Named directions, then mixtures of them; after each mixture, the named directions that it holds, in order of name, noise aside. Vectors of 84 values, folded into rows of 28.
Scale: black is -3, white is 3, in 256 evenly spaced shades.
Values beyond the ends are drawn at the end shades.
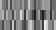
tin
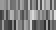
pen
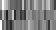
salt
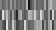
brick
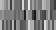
salt, tin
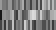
brick, pen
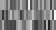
brick, pen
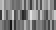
brick, pen, salt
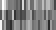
salt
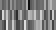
brick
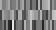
brick, pen, tin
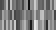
brick, pen, tin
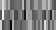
brick, salt, tin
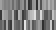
brick, pen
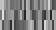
brick, salt, tin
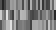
pen, salt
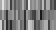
brick, salt, tin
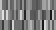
brick, tin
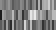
brick, pen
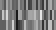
brick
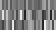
brick, tin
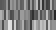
pen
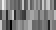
pen, salt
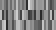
brick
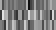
brick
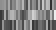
pen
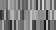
pen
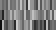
brick, pen, salt
